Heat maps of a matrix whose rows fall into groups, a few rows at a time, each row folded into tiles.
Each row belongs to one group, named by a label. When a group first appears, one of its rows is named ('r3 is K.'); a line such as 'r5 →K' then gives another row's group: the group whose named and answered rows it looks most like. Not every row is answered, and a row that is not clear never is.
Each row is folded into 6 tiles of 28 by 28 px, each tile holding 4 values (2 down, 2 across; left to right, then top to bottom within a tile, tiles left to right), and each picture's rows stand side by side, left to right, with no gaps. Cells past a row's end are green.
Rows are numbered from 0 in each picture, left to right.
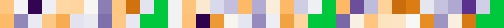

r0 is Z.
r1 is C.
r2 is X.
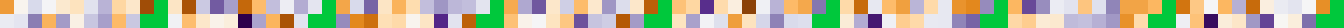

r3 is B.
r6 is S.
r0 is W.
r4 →Z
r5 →Z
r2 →X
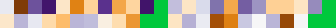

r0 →Z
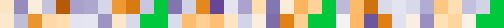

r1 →S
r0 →S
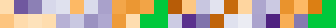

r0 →S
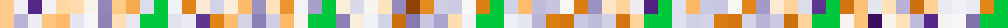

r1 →C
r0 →Z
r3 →C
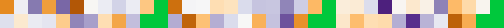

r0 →B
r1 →X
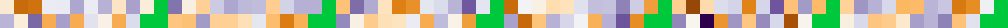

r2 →X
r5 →S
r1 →C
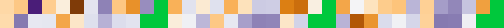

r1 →S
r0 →Z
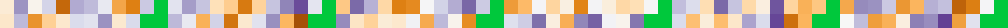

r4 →S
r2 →X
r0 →S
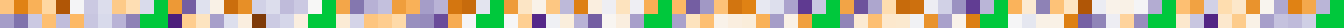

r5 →X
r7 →Z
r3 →B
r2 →S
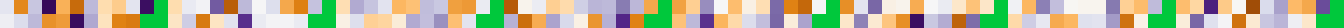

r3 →X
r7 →Z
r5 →B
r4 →Z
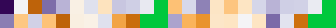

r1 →X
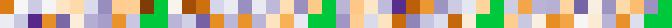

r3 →Z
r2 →B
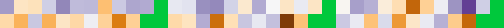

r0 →C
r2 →X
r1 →C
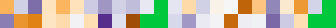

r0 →X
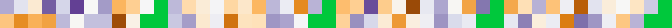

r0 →S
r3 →B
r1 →Z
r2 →Z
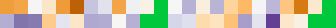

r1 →S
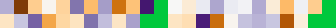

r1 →C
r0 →Z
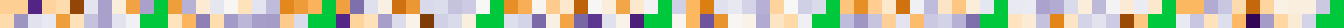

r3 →B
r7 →B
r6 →C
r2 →X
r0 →Z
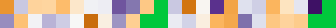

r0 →X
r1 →C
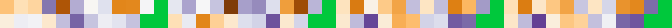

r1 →S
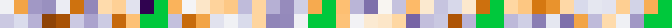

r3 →W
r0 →C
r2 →B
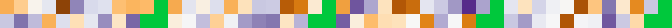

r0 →W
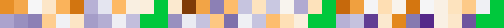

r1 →W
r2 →B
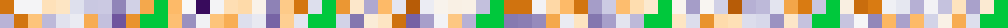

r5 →W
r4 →S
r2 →B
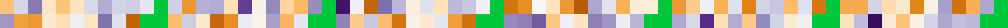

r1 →Z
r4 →W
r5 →Z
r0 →X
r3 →W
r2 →C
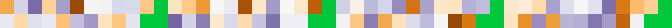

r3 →S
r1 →W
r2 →C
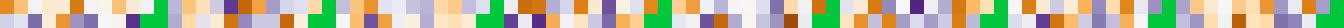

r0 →B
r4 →W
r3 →W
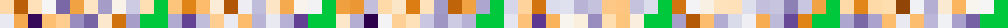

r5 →W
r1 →W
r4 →X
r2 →Z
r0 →B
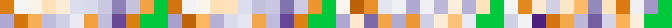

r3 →C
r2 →W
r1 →X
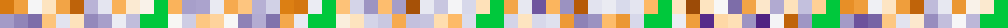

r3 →B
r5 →W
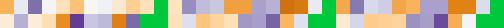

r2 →S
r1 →S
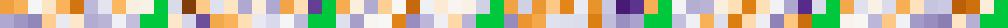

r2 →B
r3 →X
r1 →Z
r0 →W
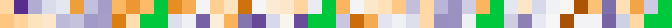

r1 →B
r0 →S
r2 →X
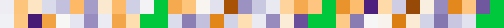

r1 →W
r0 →C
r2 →Z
